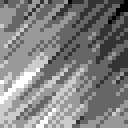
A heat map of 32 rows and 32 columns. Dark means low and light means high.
Calmest part: bottom right. Mirror symmetry: none. Grain: diagonal, up to the right. Slope: up to the bottom left. Ninth with the lowest average: top right. Average level on the scale: 50%.
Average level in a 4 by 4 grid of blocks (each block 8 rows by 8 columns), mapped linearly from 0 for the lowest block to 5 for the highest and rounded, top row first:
2 2 1 0 / 3 3 1 0 / 5 3 3 1 / 4 4 3 2
